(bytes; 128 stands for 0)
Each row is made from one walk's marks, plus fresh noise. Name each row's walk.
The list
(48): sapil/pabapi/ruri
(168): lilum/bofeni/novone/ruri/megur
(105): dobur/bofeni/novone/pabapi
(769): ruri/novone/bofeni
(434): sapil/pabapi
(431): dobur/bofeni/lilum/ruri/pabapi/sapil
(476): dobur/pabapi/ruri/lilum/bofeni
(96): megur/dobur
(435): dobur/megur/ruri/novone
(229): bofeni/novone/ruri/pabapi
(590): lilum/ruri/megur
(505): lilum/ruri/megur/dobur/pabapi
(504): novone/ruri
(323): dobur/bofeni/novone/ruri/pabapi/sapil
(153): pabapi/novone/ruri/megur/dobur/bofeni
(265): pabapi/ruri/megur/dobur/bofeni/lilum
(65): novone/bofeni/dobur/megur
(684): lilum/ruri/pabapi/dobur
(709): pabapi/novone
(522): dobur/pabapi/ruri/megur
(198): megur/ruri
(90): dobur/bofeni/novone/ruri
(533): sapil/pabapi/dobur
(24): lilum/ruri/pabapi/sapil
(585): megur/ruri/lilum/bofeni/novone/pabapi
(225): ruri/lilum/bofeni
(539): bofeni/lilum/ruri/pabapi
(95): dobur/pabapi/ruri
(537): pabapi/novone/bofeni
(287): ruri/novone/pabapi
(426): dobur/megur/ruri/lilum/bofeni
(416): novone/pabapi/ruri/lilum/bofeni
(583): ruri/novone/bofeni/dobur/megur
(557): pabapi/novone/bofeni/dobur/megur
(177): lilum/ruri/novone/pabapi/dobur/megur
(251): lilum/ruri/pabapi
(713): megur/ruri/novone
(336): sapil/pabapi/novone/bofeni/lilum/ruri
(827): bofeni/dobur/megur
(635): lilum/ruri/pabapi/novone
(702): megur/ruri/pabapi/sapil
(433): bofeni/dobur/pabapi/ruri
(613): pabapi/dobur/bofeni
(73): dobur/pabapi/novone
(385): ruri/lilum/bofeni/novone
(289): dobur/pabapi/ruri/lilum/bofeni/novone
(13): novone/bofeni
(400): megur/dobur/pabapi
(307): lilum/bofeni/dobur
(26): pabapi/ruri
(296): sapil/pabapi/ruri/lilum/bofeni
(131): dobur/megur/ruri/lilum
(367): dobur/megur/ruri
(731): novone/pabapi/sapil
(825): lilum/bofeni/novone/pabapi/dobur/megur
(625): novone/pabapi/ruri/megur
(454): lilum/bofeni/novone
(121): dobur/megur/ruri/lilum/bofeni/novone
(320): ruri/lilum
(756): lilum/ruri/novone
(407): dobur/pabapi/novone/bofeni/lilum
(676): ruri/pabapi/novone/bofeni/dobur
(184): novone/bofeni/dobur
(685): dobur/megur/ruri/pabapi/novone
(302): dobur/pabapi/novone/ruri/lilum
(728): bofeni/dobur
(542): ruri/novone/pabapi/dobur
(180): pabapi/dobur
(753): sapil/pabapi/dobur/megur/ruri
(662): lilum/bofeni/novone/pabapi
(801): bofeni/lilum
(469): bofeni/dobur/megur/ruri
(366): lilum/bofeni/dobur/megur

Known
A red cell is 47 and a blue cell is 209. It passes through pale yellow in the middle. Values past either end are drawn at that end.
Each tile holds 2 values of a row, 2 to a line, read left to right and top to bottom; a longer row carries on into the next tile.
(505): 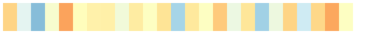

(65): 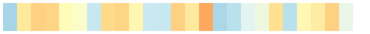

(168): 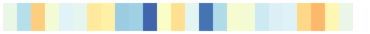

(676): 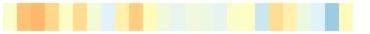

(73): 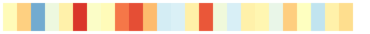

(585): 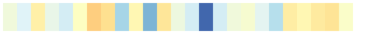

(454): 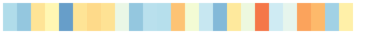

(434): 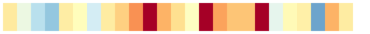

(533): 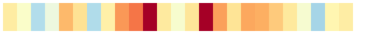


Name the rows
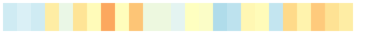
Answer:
(825)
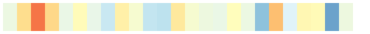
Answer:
(90)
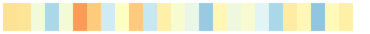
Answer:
(287)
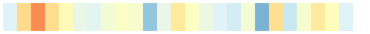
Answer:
(583)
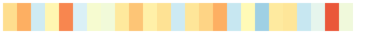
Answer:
(522)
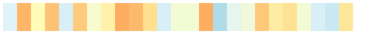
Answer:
(105)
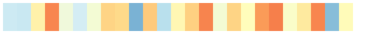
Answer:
(307)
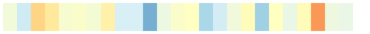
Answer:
(121)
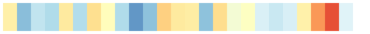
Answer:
(590)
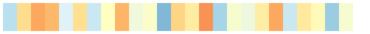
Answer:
(184)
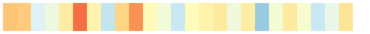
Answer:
(542)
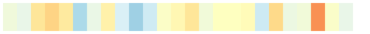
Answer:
(426)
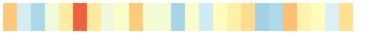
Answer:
(302)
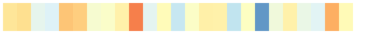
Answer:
(685)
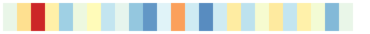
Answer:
(769)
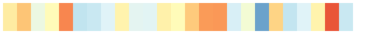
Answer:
(367)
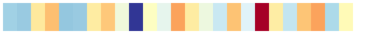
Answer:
(801)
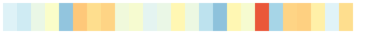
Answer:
(662)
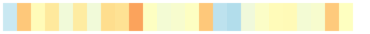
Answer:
(557)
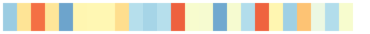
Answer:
(13)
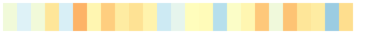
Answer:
(407)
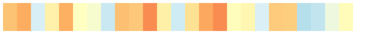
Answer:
(95)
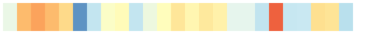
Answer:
(469)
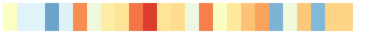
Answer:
(731)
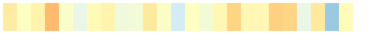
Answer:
(476)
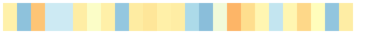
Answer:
(336)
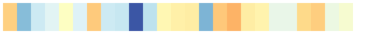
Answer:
(320)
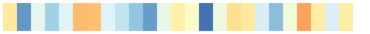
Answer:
(756)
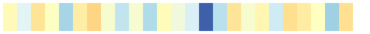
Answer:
(416)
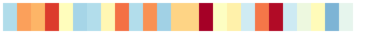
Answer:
(728)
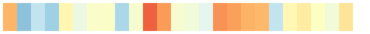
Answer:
(24)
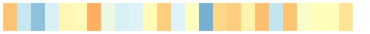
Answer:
(251)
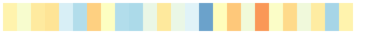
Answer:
(539)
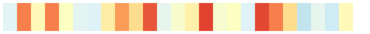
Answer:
(613)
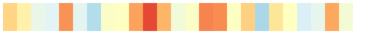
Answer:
(753)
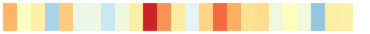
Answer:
(48)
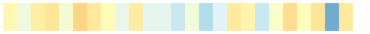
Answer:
(289)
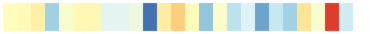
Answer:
(713)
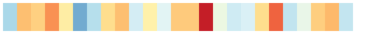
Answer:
(827)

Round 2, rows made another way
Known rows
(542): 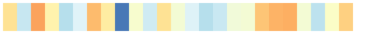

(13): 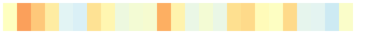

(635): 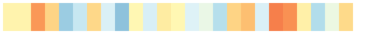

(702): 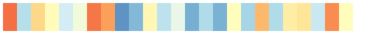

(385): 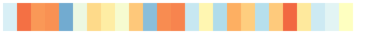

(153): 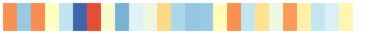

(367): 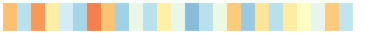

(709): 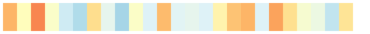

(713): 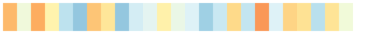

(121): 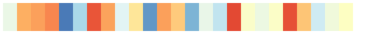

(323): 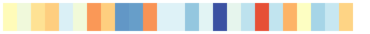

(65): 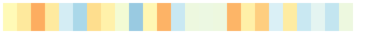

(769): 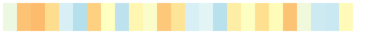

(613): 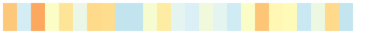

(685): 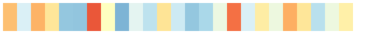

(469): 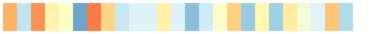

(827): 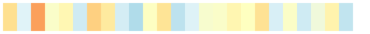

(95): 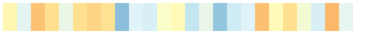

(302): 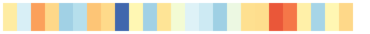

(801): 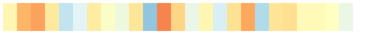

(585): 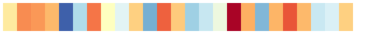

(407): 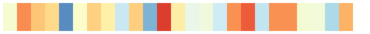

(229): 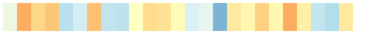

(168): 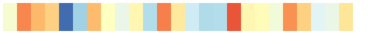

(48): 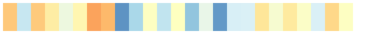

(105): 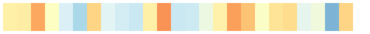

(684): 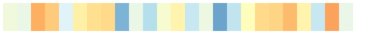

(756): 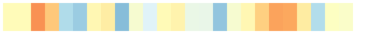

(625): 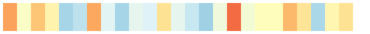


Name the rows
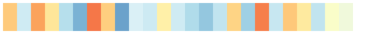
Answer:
(435)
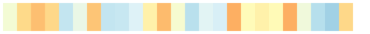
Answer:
(676)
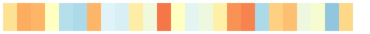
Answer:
(537)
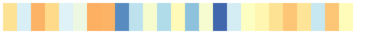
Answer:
(24)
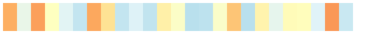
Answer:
(198)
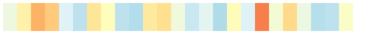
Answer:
(90)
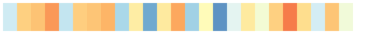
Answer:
(476)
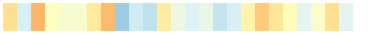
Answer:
(180)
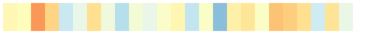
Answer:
(251)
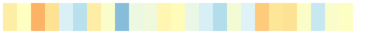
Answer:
(504)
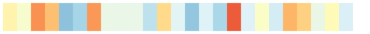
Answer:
(265)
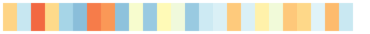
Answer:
(131)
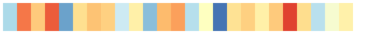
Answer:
(289)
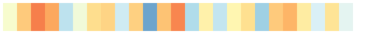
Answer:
(225)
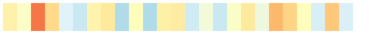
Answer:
(320)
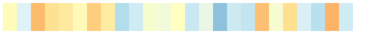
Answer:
(433)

